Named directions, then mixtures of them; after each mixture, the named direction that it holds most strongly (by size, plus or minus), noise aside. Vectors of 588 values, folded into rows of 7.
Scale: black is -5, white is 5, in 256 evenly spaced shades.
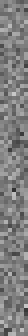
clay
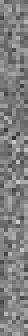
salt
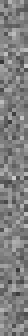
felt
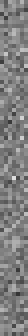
felt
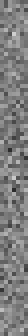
clay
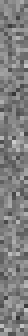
clay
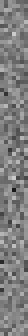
clay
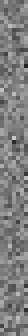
felt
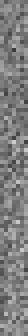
salt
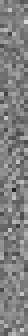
clay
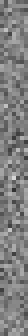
clay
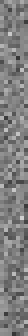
salt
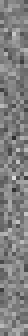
salt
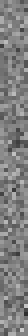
clay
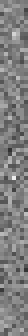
felt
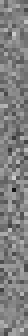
clay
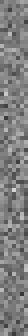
clay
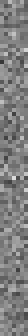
felt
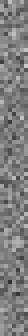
felt
